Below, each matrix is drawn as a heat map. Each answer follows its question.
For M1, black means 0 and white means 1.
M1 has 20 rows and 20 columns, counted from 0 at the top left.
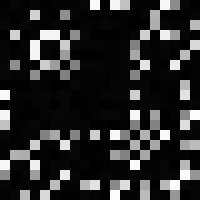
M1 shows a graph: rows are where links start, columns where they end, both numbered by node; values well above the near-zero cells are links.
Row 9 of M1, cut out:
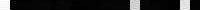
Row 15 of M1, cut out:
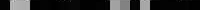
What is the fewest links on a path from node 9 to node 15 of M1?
3
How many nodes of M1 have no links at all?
1
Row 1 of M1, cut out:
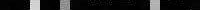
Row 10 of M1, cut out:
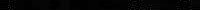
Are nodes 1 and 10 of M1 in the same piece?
no
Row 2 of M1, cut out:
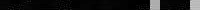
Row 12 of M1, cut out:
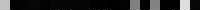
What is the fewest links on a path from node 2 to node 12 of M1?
2
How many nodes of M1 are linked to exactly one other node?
1
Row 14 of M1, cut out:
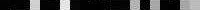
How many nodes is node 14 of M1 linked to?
6
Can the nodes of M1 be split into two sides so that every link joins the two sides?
yes
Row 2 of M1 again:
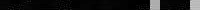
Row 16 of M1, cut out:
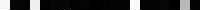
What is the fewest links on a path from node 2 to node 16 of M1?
4
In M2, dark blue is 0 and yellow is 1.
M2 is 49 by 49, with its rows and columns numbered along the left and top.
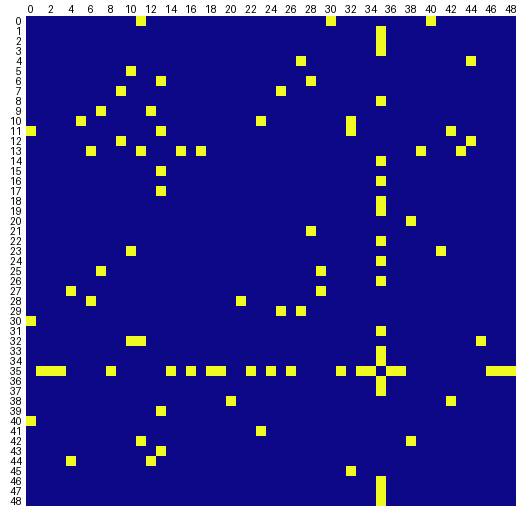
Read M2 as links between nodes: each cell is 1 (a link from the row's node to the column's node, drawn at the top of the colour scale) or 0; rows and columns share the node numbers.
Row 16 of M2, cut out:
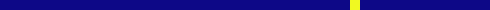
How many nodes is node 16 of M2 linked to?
1
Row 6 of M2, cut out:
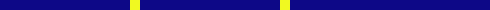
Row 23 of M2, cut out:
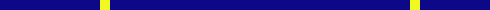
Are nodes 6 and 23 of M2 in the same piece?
yes
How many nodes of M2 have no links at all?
0
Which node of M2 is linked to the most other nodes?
node 35
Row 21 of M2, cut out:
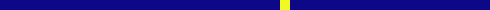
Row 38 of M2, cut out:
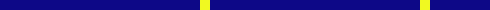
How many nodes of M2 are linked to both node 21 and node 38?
0
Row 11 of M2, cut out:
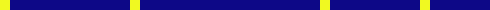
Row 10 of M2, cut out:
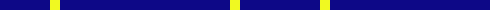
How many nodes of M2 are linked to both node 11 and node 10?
1
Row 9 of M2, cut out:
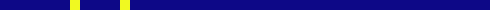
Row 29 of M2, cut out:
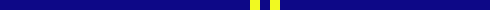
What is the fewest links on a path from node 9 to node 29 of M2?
3
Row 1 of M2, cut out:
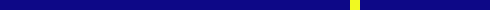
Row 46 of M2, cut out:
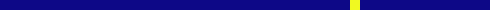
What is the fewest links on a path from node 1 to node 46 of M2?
2
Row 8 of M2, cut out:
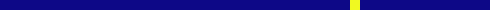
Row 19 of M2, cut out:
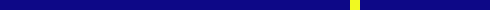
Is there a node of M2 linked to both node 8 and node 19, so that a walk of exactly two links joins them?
yes
